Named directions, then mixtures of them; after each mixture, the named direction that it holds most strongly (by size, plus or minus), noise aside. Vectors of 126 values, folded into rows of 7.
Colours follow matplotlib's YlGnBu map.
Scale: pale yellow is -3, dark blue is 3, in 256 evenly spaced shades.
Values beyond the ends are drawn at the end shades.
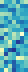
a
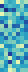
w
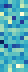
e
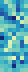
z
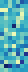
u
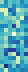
u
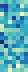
e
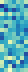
w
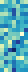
a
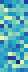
w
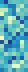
z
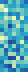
z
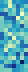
z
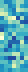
z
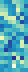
z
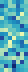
z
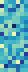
w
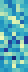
z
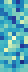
z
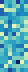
w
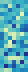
u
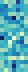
z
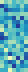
w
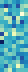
e
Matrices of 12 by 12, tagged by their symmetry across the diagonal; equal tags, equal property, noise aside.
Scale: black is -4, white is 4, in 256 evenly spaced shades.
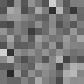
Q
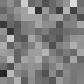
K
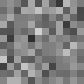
K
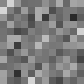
Q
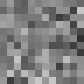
K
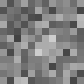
Q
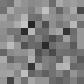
Q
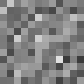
Q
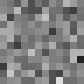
K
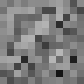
Q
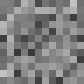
Q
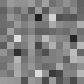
K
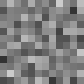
K
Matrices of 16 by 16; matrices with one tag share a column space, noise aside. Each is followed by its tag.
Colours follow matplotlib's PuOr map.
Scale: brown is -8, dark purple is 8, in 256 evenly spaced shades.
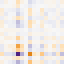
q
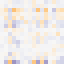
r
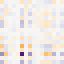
q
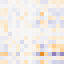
q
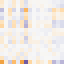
r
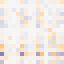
q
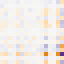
q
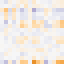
r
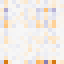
r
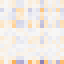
r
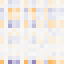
r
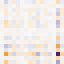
q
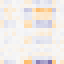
r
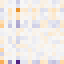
r
